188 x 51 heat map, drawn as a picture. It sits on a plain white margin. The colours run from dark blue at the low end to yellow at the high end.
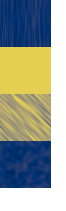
The table splits into 4 rows of 1 panel. Panel 1,1: very low, streaked downward, faint in contrast. Panel 2,1: very high, flat. Panel 3,1: high, slanting down to the right. Panel 4,1: very low, blotchy, faint in contrast.
